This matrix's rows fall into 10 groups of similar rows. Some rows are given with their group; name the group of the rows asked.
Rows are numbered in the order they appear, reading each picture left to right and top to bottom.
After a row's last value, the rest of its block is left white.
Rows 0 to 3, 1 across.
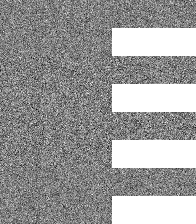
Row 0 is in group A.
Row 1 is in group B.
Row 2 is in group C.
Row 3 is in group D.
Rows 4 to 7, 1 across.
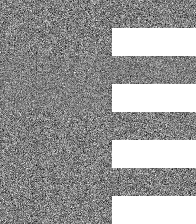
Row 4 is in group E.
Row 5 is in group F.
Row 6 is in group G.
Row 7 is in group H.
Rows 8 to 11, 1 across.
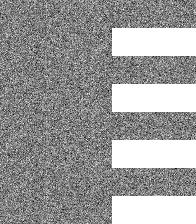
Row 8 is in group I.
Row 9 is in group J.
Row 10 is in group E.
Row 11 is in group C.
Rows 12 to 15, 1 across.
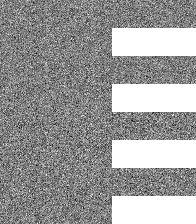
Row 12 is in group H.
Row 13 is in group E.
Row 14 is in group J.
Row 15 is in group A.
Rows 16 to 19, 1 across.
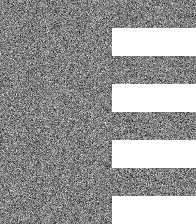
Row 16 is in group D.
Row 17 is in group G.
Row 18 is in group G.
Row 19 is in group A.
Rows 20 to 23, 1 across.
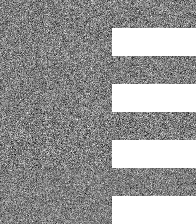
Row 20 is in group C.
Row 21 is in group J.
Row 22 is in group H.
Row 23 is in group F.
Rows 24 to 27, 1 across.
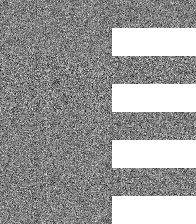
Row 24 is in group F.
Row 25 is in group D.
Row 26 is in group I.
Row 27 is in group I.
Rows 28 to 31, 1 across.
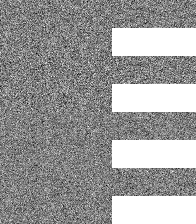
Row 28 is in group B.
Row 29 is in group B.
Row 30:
H
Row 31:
D
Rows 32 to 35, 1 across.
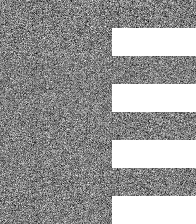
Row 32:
H
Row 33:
J
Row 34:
A
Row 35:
H
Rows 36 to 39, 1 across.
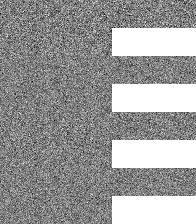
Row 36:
I
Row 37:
D
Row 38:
A
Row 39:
A
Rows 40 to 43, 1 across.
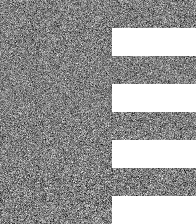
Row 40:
D
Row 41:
A
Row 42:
B
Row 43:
J
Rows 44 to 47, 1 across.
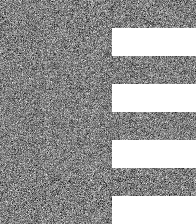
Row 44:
G
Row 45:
J
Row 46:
H
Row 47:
I
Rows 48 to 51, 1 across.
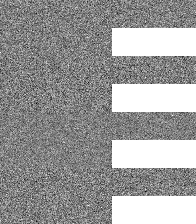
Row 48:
B
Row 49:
I
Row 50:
F
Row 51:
B
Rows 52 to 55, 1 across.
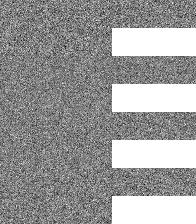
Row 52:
E
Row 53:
F
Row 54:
A
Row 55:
G
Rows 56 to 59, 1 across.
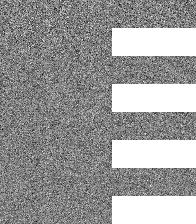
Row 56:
A
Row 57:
G
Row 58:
I
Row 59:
H
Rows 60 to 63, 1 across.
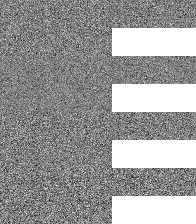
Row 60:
E
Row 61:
G
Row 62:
H
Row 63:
J
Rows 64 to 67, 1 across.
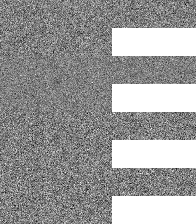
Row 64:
J
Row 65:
D
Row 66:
C
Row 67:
H
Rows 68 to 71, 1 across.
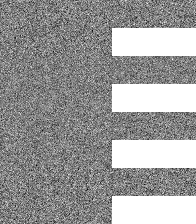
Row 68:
D
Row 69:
E
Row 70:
G
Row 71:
G
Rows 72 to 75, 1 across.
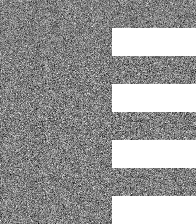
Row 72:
D
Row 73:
E
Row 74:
B
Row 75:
B
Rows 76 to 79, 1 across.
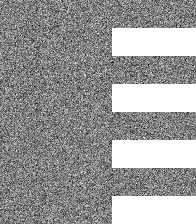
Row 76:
D
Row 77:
J
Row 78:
G
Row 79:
J
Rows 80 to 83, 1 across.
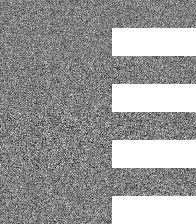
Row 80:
F
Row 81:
I
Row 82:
B
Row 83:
G
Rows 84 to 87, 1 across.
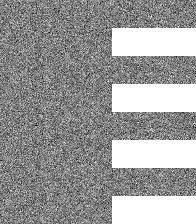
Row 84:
A
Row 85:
C
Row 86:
C
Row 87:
J
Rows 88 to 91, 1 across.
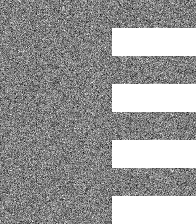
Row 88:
A
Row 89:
D
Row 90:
F
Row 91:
F
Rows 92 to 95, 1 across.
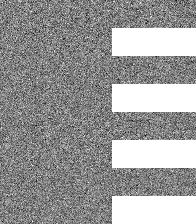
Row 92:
C
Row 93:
A
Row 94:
B
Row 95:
F
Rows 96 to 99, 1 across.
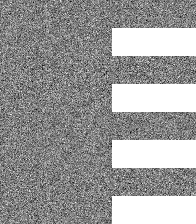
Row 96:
E
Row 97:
H
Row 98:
F
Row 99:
I
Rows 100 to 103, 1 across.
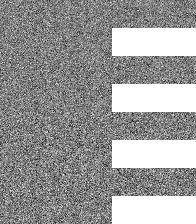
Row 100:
C
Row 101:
I
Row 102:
J
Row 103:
A
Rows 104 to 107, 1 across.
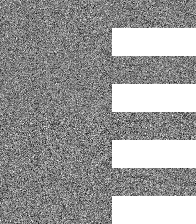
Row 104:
G
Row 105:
I
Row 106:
I
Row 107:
B
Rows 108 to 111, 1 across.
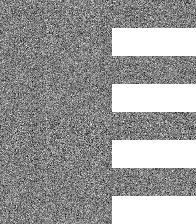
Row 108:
J
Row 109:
H
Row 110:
I
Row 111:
E
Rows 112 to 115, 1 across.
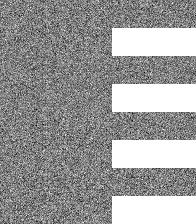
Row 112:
E
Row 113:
H
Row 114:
A
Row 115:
J
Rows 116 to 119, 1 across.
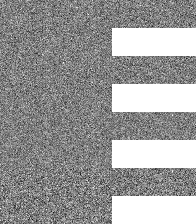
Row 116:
H
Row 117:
A
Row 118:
E
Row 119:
E
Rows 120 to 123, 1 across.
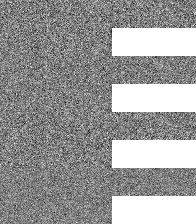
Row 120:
I
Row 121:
E
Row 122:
C
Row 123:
E
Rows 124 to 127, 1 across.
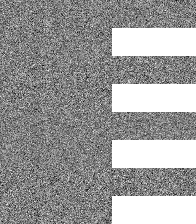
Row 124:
C
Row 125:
H
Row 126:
B
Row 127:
I
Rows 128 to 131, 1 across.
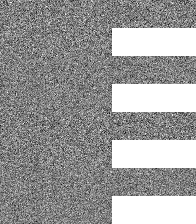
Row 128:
F
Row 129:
G
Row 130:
I
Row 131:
H
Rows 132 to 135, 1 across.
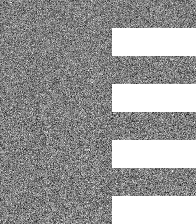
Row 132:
F
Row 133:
D
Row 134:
J
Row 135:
E
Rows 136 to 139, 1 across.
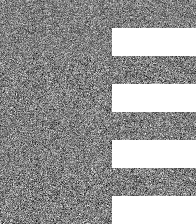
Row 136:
H
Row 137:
G
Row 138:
I
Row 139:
C
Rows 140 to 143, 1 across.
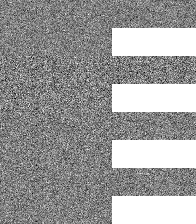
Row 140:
F
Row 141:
H
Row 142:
B
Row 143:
H
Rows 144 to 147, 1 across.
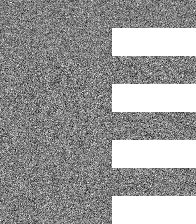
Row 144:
F
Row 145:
D
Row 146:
G
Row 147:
H
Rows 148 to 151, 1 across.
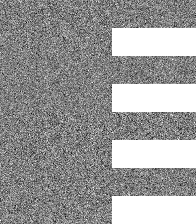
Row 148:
B
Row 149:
D
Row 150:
D
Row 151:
E
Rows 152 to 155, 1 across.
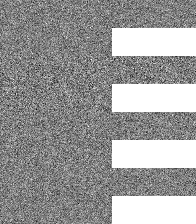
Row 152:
B
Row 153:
G
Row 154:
E
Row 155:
C
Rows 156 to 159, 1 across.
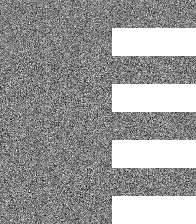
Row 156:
A
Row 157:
E
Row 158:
G
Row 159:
A
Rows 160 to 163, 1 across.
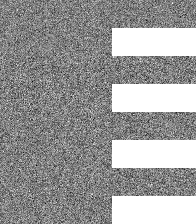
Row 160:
E
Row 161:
H
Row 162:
G
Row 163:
A
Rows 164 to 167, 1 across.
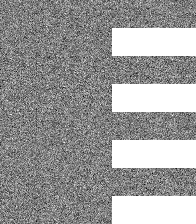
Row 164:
C
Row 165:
F
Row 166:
F
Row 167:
G
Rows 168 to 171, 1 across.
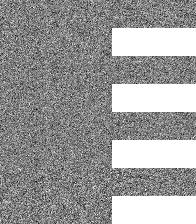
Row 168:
G
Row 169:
H
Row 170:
I
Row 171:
B
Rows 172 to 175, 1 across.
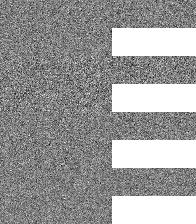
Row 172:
I
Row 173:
J
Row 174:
A
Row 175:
F
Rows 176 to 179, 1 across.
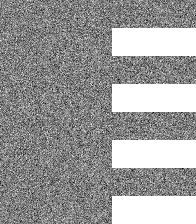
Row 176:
E
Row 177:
A
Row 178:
J
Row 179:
I
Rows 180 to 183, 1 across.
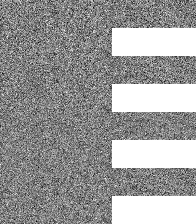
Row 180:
G
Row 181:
G
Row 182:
B
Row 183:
G
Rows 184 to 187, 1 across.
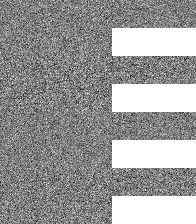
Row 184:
B
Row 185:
J
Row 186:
I
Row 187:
I
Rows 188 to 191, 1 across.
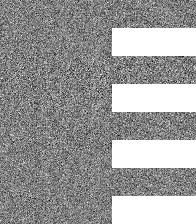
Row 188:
G
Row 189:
I
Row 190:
A
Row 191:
A
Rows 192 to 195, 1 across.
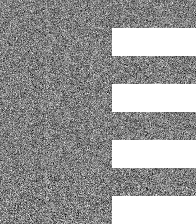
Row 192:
E
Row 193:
C
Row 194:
C
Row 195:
E
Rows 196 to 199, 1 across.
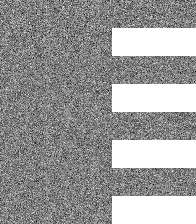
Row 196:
A
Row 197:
E
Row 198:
C
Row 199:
E
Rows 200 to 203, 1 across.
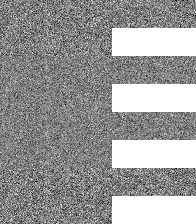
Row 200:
C
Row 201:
E
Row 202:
D
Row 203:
C
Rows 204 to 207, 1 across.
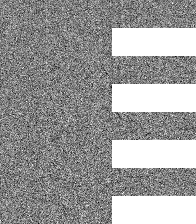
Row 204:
E
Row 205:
I
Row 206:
D
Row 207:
B
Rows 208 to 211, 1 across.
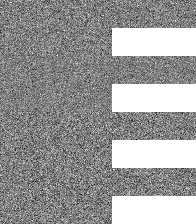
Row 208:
F
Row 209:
H
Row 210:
D
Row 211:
C
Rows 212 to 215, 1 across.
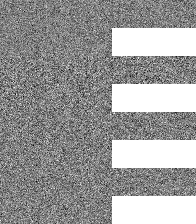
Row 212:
I
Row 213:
G
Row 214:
C
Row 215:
B
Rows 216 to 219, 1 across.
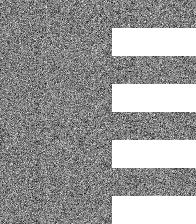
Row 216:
I
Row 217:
I
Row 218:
G
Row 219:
C
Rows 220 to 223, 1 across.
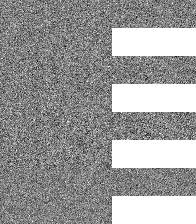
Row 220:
E
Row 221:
C
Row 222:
G
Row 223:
F
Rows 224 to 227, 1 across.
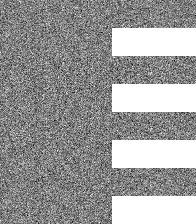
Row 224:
B
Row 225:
A
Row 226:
A
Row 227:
B
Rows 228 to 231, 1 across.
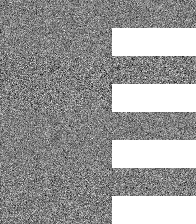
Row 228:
F
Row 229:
I
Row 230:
D
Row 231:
E
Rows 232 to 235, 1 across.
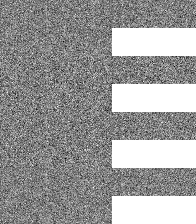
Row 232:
E
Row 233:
G
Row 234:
E
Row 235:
E
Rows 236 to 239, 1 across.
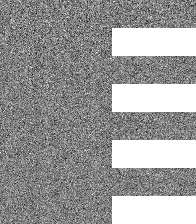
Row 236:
A
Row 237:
C
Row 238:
E
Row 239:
D
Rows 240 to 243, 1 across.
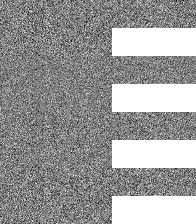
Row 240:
C
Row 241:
B
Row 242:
H
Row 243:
C
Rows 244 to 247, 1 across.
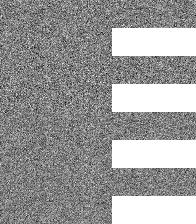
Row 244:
B
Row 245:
E
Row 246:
J
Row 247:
J
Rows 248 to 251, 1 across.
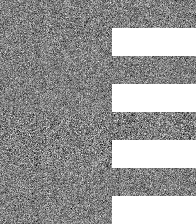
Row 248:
C
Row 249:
J
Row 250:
I
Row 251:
H
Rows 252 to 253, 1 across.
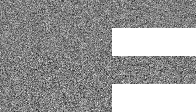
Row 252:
B
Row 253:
B
